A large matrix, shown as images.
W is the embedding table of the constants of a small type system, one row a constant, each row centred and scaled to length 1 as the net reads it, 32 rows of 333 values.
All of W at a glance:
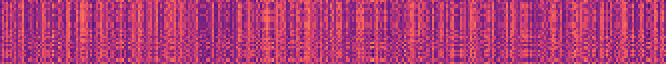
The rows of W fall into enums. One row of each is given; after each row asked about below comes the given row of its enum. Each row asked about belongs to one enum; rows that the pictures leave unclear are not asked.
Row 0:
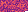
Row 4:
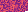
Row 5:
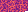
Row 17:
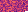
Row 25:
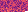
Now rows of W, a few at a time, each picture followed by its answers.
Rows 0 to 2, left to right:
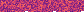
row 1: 4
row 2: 17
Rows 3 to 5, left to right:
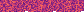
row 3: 17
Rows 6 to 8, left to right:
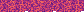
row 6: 5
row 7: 17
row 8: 5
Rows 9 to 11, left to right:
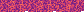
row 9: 5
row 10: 5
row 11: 4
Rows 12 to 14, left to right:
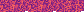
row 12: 4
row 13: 4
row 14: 5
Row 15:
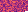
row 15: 17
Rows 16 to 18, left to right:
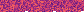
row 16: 4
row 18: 25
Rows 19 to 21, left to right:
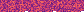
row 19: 5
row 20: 17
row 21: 0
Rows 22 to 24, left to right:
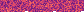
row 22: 25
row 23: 0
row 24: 5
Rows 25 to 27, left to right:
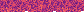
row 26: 4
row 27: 25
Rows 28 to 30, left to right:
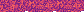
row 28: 4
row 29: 0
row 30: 0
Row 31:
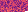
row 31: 25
